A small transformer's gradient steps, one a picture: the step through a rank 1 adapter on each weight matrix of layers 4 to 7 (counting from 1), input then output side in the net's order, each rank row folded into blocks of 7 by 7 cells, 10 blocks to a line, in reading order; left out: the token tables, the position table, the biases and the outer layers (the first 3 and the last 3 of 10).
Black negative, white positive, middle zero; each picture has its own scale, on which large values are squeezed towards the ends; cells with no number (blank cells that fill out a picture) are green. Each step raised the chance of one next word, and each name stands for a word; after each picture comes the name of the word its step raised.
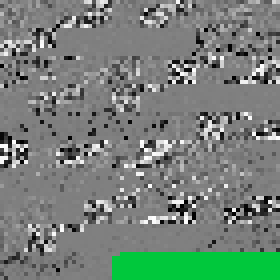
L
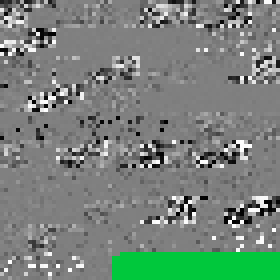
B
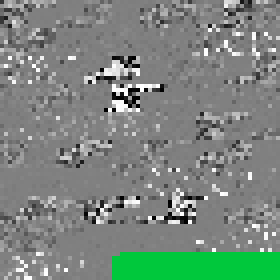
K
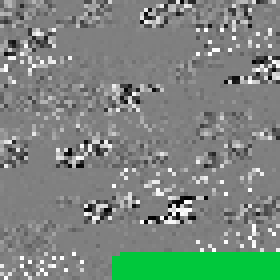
K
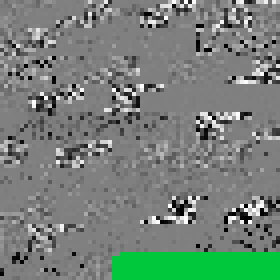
L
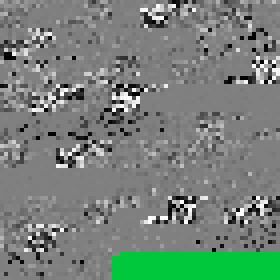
L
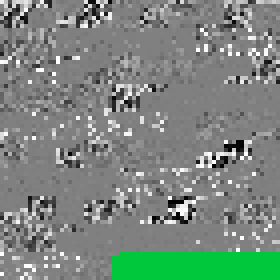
K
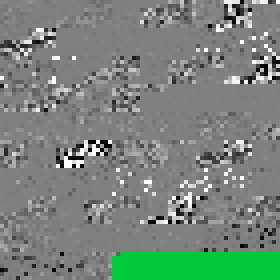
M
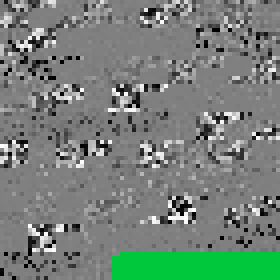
L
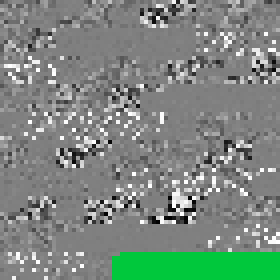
K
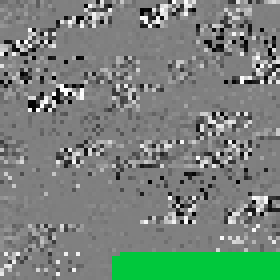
B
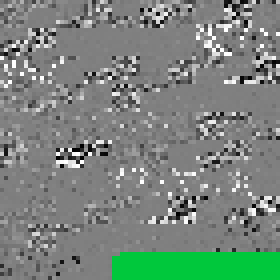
M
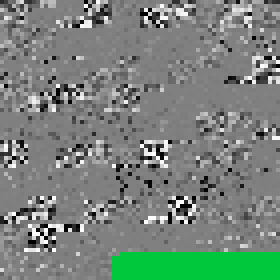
B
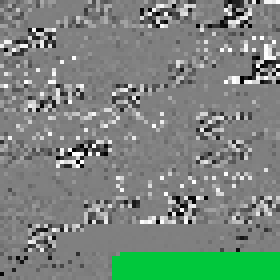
M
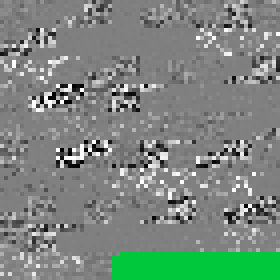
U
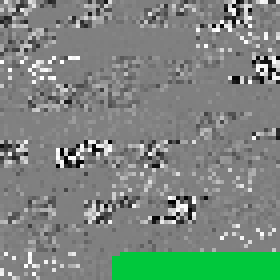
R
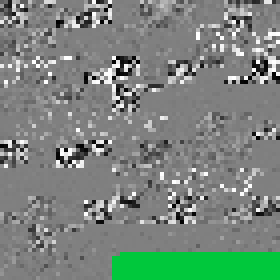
M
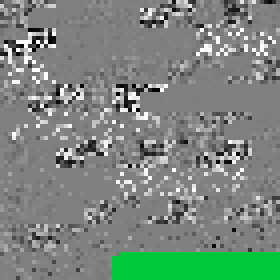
M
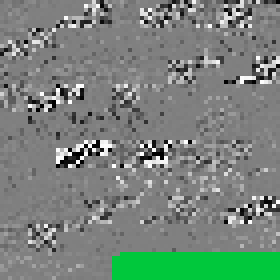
U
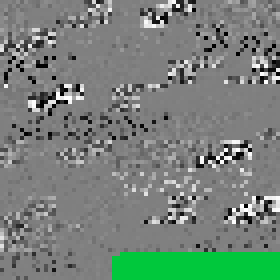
L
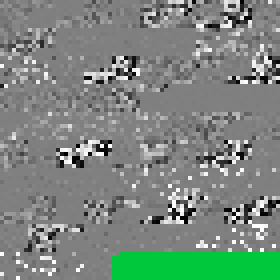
K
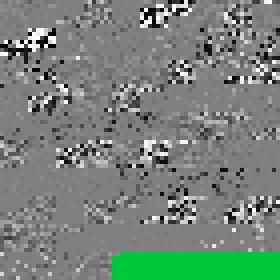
B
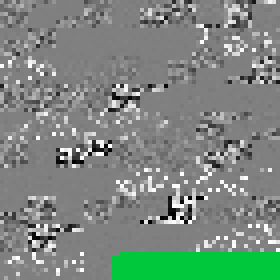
K
